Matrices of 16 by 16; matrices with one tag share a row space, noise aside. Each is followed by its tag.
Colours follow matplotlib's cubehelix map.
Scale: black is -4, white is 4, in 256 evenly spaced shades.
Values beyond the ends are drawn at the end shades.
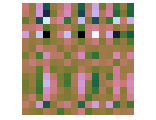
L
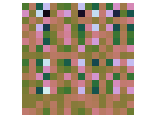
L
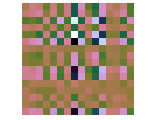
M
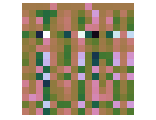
L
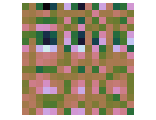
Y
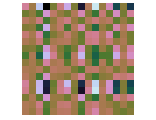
L
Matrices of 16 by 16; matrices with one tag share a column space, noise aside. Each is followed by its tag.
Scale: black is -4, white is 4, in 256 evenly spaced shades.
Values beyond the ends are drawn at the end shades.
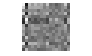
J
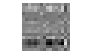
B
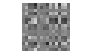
J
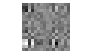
B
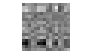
B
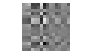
J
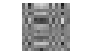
J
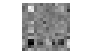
B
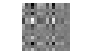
J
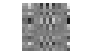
J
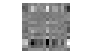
B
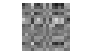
J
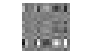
B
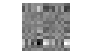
B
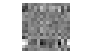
B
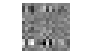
B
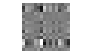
B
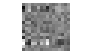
B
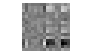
B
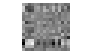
B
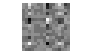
J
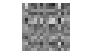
J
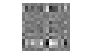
B
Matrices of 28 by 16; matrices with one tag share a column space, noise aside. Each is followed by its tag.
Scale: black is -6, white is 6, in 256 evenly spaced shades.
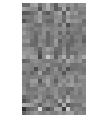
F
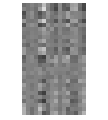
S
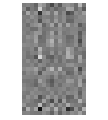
F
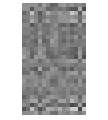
F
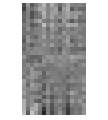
S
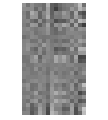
S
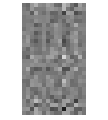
F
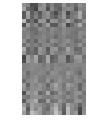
S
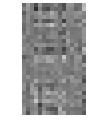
S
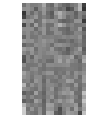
S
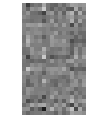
F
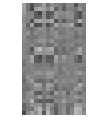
S
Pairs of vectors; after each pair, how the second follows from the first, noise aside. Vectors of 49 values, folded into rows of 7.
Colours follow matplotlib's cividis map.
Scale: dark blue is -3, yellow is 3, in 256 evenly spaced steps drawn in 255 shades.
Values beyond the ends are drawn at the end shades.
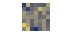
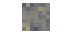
shrunk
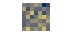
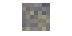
shrunk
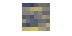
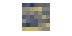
copied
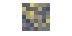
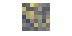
copied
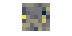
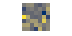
copied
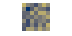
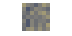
shrunk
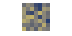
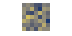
copied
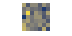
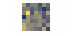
copied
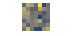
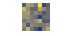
copied
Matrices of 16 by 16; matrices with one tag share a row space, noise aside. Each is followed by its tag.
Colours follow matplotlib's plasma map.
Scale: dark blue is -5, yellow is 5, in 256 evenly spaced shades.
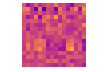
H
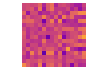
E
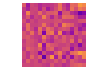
E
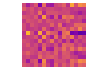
E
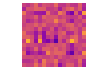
H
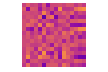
E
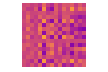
E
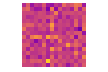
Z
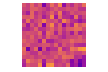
E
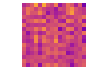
H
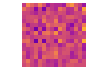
H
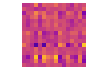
H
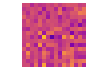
E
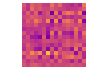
Z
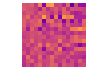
E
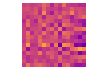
E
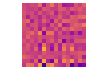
E
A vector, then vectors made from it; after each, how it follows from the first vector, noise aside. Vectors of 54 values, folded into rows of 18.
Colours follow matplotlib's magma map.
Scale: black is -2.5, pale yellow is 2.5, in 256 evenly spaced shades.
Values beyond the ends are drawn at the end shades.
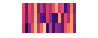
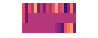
partly zeroed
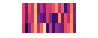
copied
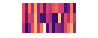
copied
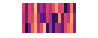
copied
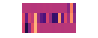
partly zeroed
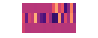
partly zeroed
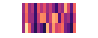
negated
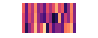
copied
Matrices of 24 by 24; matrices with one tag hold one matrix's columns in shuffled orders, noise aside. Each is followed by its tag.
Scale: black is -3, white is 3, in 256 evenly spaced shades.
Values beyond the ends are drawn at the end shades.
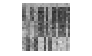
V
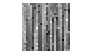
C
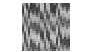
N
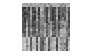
V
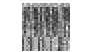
V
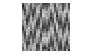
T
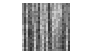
C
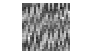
N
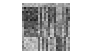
V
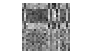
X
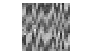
N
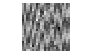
T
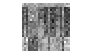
V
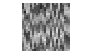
N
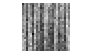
C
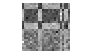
X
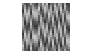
T
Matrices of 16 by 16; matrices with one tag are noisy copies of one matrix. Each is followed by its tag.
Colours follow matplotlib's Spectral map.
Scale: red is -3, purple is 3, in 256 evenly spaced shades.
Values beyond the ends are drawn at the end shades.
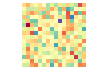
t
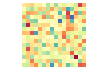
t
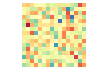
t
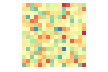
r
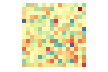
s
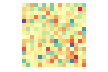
s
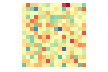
r
